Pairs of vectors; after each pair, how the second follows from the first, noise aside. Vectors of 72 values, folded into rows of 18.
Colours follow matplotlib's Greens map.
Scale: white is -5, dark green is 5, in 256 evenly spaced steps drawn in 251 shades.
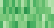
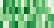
scaled up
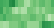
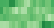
copied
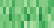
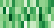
scaled up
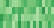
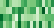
scaled up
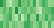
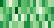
scaled up
